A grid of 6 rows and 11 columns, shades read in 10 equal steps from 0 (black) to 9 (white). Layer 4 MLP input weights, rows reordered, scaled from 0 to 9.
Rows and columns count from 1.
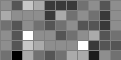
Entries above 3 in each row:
6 9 6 8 7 8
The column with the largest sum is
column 3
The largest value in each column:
6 5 9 6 5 6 6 9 6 5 5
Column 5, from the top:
2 2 3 5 5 3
